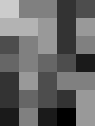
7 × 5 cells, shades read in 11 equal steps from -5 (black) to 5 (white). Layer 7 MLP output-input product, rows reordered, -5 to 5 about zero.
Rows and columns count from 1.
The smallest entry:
-5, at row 7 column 4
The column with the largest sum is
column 2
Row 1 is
3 0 0 -3 -2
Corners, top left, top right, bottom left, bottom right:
3 -2 -4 1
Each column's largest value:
3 2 1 0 1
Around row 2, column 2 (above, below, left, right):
0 0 2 1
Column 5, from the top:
-2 1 0 -4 0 1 1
